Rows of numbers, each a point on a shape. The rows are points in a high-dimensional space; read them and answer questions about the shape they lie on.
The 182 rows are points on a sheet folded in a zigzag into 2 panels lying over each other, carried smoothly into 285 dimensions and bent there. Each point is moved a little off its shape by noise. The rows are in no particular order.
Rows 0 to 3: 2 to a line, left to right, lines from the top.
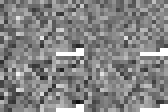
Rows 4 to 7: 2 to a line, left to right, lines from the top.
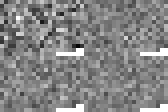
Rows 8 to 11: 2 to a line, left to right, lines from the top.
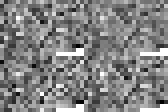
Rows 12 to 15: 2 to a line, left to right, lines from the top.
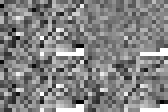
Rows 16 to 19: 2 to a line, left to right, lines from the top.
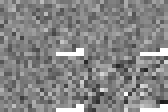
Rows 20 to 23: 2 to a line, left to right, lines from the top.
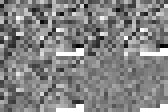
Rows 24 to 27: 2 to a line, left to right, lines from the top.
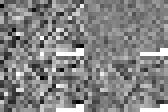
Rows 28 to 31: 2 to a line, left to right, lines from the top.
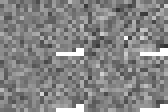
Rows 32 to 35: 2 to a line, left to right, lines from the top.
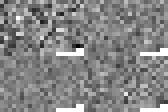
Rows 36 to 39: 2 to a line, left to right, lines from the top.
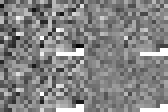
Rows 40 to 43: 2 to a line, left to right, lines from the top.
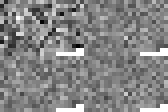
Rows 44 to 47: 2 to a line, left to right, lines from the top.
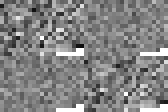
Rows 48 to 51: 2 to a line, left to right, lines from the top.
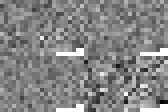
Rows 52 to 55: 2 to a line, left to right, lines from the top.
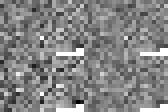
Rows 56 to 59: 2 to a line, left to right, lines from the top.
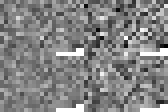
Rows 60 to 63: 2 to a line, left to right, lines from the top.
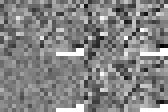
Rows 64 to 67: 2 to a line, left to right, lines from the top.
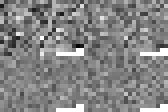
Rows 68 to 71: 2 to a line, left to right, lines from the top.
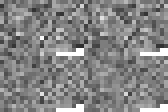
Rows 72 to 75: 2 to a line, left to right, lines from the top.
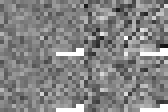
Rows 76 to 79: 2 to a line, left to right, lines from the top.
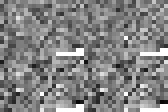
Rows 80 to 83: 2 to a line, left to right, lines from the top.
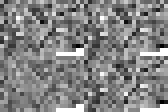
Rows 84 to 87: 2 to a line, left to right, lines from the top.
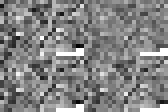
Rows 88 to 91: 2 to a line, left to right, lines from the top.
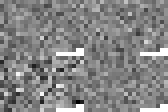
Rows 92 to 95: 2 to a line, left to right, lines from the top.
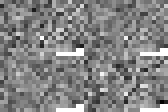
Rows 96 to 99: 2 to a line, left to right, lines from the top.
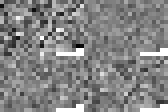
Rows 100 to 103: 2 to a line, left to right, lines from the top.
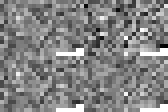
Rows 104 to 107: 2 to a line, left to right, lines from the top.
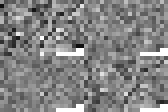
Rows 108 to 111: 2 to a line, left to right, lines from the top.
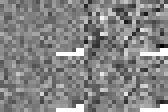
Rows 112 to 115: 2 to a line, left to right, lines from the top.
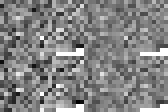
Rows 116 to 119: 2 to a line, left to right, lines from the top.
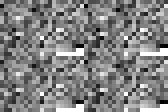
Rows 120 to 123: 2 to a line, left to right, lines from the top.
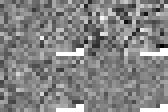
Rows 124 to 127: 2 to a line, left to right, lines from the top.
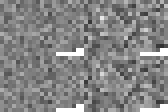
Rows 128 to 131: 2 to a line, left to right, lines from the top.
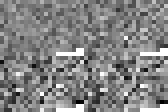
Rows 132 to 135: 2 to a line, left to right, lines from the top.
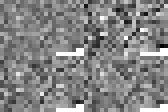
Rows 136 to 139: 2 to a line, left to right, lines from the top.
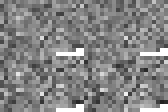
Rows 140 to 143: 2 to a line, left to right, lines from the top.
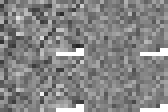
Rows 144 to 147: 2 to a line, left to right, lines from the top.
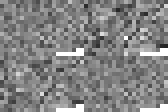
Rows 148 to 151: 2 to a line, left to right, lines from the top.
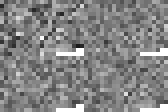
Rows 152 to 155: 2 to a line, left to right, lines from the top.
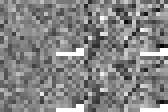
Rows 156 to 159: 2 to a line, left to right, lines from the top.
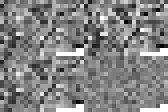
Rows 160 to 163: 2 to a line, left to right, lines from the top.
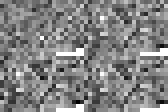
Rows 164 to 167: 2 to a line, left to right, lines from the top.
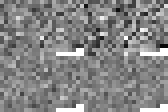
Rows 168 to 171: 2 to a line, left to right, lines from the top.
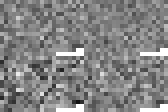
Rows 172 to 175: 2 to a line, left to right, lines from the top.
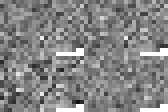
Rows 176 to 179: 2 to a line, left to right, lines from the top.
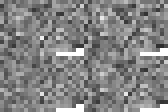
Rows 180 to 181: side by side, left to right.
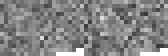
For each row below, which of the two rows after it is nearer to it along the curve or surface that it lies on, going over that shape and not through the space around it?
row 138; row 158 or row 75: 158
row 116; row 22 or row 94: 22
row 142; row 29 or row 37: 29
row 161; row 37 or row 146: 37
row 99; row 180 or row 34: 180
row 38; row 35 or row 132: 35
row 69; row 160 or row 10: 160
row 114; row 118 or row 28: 118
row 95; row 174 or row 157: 157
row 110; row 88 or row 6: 6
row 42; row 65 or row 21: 65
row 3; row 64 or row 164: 64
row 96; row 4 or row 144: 4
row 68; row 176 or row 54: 176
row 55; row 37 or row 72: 37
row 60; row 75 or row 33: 33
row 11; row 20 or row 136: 20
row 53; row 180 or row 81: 180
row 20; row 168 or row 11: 11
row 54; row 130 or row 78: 130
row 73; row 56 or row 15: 15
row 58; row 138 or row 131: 138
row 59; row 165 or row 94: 94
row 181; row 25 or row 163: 163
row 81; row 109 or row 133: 133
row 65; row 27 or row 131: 131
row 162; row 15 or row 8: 15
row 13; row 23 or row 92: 92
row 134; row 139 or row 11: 11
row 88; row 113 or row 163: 163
